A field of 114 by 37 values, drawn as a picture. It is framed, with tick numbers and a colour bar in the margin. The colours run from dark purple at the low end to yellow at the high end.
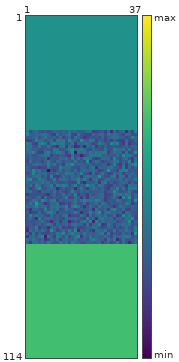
It is made of 3 by 1 panels. Panel 1,1: middling, flat. Panel 2,1: low, fine-grained. Panel 3,1: high, flat.
